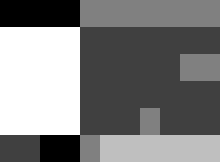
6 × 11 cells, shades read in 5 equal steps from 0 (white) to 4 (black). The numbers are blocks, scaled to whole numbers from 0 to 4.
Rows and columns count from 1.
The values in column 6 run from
1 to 3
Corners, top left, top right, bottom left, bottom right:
4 2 3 1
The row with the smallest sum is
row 3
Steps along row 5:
same same same up same same down up same same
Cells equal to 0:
16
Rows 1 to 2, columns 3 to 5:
4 4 2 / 0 0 3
